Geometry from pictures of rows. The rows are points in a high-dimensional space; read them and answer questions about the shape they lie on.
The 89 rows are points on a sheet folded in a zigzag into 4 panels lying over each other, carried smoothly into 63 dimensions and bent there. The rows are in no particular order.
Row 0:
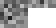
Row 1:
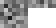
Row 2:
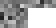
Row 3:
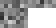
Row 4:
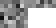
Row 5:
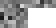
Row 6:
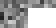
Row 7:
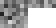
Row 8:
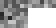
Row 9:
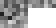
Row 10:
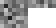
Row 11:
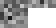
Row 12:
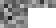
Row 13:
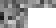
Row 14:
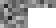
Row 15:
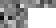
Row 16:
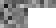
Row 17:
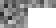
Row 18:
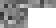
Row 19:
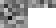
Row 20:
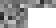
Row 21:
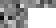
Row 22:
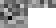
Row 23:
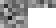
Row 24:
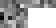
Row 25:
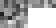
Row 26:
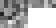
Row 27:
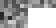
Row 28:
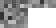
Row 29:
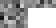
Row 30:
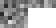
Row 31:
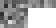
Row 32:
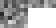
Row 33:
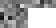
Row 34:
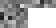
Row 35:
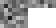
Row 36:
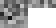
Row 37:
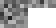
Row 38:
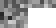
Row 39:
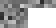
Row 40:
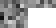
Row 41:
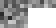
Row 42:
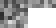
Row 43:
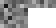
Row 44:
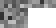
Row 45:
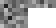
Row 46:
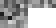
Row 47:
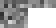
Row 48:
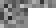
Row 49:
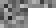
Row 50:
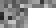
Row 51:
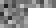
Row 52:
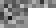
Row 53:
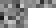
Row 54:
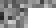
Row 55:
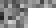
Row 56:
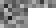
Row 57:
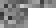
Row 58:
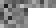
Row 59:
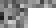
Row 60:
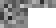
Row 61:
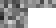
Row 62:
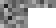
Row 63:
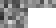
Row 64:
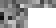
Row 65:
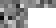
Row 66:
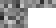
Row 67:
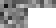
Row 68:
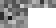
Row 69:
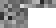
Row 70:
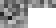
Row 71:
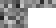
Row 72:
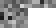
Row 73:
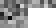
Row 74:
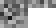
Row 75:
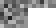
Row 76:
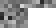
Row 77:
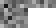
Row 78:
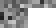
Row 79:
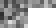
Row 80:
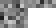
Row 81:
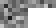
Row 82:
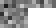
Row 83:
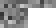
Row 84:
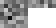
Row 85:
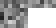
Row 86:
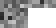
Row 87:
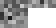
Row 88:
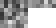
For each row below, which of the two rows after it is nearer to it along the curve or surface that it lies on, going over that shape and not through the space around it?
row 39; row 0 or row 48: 48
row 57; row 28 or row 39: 39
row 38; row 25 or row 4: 25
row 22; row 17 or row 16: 17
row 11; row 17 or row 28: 17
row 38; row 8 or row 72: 8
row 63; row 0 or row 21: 21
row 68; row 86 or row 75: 75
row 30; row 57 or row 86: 86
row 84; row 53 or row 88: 88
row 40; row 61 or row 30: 61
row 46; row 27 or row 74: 74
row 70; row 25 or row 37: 25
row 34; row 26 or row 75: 75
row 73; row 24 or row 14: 14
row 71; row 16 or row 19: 16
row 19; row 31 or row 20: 31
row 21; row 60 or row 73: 60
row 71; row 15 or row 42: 15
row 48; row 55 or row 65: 55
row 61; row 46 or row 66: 66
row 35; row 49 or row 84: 49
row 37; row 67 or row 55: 67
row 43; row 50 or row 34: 50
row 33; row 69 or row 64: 69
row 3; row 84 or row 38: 38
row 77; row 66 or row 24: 24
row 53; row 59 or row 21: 21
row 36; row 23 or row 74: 74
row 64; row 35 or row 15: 15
